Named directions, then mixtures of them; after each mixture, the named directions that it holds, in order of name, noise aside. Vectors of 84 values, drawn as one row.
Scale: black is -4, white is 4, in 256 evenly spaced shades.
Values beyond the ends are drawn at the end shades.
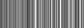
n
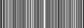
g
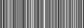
g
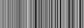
n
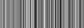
g, n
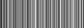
g, n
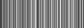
g, n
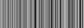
n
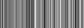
g, n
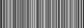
g, n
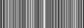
g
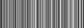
g, n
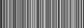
g, n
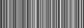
g, n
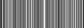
g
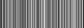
g, n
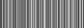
g, n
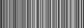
g, n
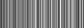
g, n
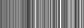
n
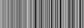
n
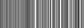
n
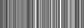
n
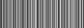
g, n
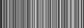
g, n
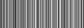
g, n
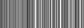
n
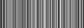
g, n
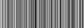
g, n
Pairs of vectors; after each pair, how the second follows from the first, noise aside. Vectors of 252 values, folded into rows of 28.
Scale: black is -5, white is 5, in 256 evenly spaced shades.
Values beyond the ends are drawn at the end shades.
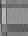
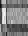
scaled up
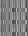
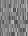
sign-scrambled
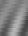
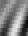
scaled up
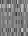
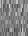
sign-scrambled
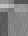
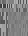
sign-scrambled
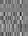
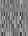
sign-scrambled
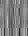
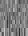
sign-scrambled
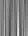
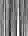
scaled up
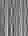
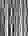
scaled up
